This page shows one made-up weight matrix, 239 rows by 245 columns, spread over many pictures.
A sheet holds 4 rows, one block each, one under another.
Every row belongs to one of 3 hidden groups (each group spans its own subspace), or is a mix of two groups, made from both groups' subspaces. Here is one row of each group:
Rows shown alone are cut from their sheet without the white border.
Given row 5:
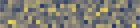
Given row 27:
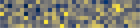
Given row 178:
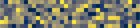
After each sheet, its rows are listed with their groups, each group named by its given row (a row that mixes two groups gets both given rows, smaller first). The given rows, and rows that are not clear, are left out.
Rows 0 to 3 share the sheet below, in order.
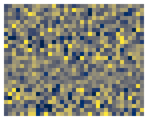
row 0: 5
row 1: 27
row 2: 5
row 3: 178
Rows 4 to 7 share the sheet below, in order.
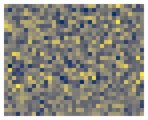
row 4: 27
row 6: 27 and 178
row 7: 178
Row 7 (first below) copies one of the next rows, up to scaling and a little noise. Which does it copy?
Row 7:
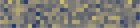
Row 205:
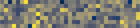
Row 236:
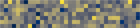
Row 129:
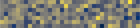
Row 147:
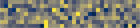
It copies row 236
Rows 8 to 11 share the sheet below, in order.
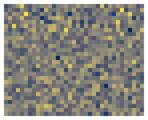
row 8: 27 and 178
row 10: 178
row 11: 178
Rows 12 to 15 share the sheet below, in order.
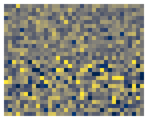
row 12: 27 and 178
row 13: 5
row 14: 178
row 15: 5
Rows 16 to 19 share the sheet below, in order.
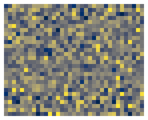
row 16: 5
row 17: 178
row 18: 27
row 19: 5 and 178
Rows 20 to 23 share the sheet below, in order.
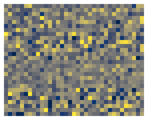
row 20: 27 and 178
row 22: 27
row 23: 5 and 27
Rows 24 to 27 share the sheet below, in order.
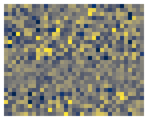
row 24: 5 and 27
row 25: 178
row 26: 178
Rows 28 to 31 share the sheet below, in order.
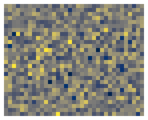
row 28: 178
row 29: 178
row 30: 27
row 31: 5
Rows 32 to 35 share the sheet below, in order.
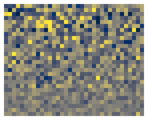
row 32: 178
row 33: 5
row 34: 178
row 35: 5
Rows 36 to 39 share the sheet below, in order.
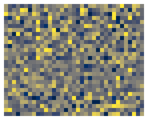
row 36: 5
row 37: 178
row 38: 27
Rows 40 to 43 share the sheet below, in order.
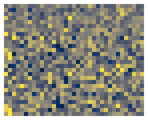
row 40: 27
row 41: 27
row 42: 27
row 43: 27
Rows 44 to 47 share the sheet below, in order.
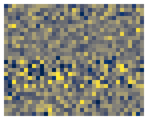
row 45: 5
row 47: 178
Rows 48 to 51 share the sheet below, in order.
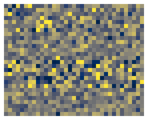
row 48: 178
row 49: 5
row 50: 178
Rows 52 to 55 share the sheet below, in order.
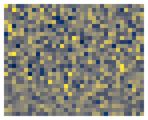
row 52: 27
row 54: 27
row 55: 178
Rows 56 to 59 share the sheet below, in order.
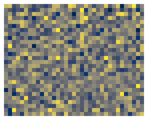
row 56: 5
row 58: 5
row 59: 27
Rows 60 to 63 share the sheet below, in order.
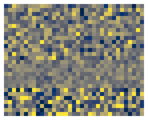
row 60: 5
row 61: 27
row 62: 178
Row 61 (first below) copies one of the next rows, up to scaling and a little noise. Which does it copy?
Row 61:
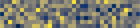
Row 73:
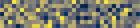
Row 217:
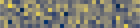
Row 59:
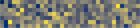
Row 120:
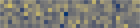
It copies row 73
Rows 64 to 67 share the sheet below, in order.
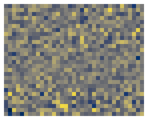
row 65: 5
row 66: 5 and 178
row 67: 27
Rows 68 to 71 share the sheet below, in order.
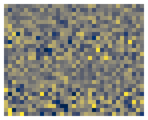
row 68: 27
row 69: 178
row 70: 27
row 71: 27
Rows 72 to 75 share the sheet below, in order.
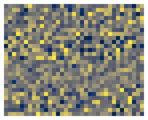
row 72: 5 and 178
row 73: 27
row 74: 5
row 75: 5 and 178
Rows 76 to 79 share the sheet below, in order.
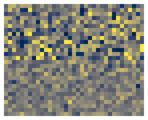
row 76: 5
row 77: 178
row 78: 5
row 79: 27
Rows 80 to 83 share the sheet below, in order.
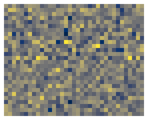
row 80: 27
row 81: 178
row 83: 27
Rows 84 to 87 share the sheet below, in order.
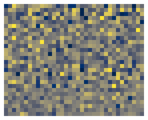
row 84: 5
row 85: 27
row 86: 5
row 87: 27
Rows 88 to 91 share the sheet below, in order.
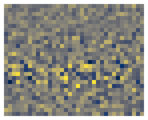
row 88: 5
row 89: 5
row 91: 178
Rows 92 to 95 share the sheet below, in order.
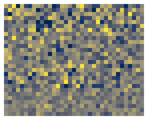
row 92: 178
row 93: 27
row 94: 5 and 27
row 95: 178
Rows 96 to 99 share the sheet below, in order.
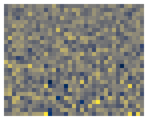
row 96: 5
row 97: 27 and 178
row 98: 27 and 178
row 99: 178
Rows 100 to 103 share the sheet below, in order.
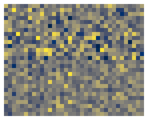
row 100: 27
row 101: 178
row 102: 27
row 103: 27
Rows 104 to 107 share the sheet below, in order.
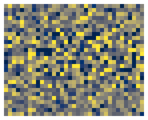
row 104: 5
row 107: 27 and 178
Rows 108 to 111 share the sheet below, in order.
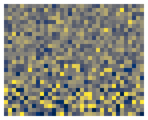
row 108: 27 and 178
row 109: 178
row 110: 5
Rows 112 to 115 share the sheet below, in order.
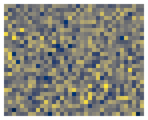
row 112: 27
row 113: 27
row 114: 178
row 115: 5
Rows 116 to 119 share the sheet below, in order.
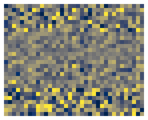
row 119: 178
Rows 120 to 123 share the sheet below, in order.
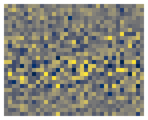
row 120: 27
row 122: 5
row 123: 5
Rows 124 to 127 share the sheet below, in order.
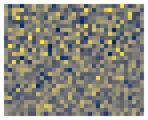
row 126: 178
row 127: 178
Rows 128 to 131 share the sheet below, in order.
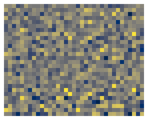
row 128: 27
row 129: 178
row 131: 178
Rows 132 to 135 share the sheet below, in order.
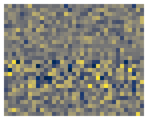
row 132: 178
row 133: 27
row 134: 178
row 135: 5
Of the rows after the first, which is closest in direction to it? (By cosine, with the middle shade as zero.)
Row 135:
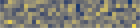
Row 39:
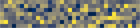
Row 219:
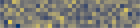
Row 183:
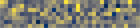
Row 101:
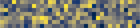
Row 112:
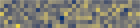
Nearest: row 39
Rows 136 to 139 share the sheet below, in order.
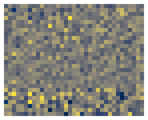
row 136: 27
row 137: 5
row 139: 27
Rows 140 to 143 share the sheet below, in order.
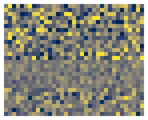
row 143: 5
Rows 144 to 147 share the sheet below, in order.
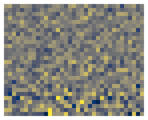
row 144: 5
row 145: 178
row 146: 5
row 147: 178
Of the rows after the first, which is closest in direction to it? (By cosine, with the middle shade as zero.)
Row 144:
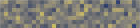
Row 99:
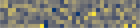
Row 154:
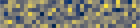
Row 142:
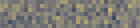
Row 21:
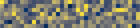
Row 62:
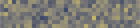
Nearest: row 21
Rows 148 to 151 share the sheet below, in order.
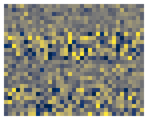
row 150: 27
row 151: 178
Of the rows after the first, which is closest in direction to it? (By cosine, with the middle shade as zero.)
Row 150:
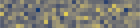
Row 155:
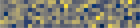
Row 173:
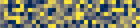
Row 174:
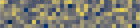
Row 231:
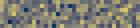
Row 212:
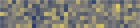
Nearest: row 212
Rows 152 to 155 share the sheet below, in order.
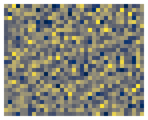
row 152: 178
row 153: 5
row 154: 5
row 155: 178
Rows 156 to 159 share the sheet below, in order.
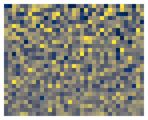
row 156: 5
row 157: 27
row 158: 5
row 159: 27
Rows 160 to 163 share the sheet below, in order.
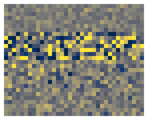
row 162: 27
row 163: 178
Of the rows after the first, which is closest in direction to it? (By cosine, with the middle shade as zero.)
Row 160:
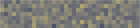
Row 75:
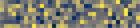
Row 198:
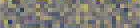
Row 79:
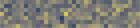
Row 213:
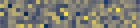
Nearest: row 75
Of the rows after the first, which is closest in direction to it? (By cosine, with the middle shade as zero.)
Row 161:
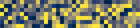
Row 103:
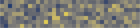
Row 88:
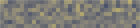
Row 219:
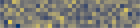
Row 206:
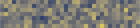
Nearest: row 103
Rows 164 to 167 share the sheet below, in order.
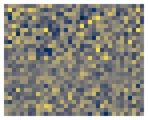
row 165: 178
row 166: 5 and 178
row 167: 178
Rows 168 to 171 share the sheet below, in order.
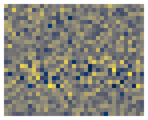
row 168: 27
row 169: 178
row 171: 27 and 178
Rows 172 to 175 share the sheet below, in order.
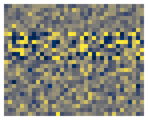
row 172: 5
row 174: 5
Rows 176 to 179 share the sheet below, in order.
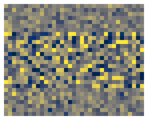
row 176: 27
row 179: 27
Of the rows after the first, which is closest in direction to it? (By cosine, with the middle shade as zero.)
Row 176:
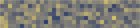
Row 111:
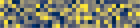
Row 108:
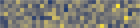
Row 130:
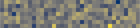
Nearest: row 130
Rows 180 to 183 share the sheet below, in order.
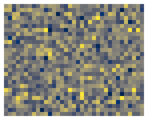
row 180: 178
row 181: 178
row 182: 27
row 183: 5 and 178
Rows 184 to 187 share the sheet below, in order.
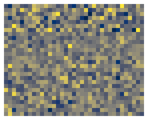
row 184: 5
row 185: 27
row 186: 27
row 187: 27
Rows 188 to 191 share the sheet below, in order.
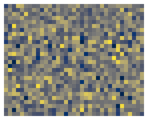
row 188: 27
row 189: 5
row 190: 27 and 178
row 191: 27
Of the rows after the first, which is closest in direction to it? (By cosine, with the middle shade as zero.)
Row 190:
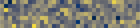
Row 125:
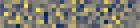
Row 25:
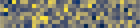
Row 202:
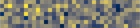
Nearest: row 25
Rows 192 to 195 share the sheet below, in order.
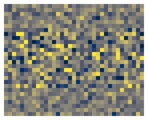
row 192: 178
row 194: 178
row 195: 5
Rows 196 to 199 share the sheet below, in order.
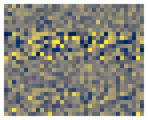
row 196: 178
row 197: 5
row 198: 27
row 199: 5
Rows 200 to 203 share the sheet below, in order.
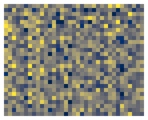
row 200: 27
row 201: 27
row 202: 27
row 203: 27
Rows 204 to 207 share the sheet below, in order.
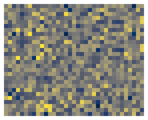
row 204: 178
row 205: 178
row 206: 178
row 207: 178
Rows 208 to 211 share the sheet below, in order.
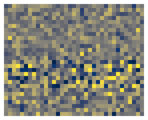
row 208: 5
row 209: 27 and 178
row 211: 5
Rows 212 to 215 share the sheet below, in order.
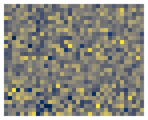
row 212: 27 and 178
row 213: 27 and 178
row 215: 178
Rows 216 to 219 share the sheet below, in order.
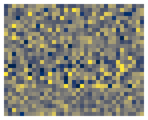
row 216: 5
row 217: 27
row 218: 27
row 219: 27
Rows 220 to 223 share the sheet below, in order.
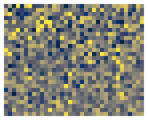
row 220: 178
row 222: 27
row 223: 27
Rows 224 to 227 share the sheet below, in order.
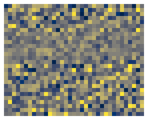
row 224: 5
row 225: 178
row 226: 5
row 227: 178
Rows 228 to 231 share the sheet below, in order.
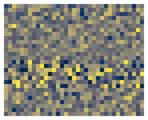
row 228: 5
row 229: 5
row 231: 5
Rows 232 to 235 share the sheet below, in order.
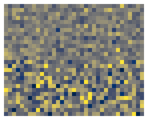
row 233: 27
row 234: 5 and 178
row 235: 5
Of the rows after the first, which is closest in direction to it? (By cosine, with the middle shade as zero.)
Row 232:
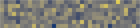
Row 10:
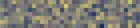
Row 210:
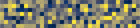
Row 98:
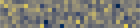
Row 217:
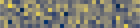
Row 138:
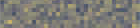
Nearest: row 210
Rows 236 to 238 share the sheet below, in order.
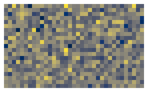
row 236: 178
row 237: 27
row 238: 178
